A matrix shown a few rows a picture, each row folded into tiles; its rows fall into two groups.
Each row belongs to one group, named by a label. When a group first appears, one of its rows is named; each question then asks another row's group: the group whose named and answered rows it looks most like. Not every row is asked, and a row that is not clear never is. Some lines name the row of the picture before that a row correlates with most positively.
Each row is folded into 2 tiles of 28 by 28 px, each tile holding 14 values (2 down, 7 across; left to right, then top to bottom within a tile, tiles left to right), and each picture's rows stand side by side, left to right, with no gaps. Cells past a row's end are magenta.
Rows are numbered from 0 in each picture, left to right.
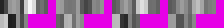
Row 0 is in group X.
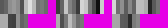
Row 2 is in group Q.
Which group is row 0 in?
X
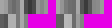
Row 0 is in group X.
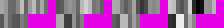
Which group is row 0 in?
Q
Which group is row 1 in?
X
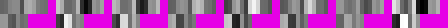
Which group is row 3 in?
X
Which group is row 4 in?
X
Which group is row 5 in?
X
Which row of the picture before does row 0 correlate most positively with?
1
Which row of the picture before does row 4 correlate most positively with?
1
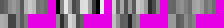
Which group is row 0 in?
X
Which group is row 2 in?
Q
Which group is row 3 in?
X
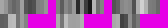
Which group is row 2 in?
X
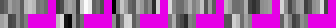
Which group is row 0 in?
X
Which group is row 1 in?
X
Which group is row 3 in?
Q
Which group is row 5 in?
Q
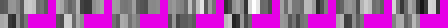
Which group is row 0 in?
X
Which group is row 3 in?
Q
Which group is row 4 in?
X
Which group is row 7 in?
Q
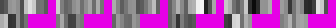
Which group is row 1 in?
Q
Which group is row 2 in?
Q
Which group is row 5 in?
Q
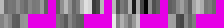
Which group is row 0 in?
Q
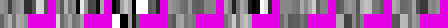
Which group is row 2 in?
X
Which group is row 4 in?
Q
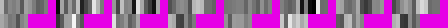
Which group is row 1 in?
Q
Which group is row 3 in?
X
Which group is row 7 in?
X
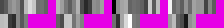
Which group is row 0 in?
X
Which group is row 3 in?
Q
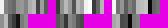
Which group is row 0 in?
Q
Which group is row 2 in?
Q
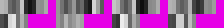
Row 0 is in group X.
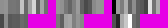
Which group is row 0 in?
Q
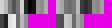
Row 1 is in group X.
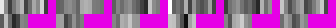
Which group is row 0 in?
Q
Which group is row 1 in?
X
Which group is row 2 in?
Q
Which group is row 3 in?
Q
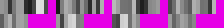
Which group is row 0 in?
Q
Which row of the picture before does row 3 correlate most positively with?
4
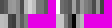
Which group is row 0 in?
X
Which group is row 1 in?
Q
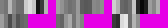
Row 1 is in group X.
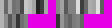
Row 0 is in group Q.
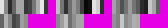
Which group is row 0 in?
Q
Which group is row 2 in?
Q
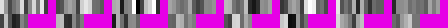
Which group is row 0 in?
Q
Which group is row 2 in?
Q
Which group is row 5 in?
X
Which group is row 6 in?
Q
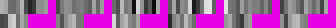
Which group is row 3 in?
Q
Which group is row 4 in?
Q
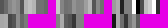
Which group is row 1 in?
Q
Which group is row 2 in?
Q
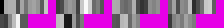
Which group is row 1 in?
X
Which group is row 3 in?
Q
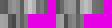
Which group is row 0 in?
X
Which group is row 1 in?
X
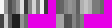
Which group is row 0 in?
Q
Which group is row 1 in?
X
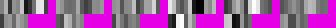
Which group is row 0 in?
Q
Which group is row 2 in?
Q
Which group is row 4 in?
X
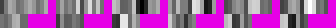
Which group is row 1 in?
Q
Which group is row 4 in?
X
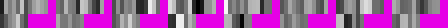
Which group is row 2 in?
Q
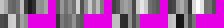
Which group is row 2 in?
X
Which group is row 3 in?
X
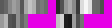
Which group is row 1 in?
X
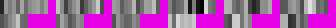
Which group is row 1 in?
Q
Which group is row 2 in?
Q
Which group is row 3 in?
Q
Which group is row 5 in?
X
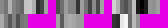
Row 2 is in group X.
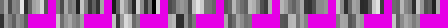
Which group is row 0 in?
Q
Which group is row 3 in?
X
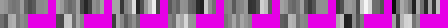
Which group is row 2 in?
Q
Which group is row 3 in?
Q
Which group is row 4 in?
Q
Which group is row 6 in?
X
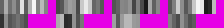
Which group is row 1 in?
X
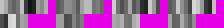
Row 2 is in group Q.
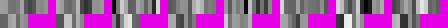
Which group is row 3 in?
X
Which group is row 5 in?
Q
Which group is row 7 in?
X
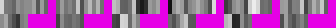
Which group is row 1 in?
Q
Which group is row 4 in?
X
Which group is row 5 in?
Q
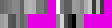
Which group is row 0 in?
X
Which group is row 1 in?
Q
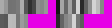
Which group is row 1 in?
Q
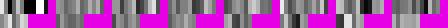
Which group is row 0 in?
Q
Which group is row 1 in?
Q
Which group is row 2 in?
Q
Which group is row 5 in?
Q
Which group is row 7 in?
Q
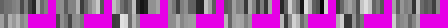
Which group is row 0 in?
Q
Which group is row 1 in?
Q
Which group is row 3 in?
Q
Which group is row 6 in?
X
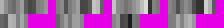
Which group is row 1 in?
Q
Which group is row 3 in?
Q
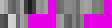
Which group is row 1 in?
X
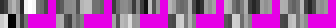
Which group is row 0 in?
X
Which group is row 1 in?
X
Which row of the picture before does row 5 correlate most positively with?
0
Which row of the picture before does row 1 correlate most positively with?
1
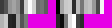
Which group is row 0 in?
X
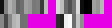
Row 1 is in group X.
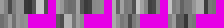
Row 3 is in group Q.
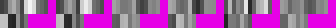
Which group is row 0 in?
X
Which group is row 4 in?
Q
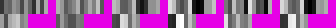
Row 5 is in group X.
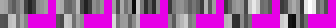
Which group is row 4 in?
X
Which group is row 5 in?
X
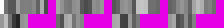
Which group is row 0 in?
Q
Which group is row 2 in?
X
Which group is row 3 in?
X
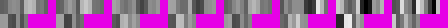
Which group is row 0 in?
X
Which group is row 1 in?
X
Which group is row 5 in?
Q
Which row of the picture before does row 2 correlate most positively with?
1
